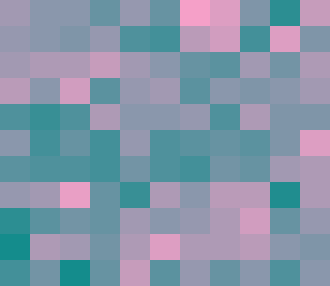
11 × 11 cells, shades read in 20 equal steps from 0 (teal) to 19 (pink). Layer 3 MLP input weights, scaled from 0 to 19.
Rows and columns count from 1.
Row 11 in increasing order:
0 4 5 6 7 7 8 10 10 11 15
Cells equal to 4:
7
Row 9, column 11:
11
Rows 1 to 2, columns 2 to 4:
10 10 7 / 10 9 11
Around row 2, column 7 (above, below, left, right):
19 7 4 16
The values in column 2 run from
3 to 13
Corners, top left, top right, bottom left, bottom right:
12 15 4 10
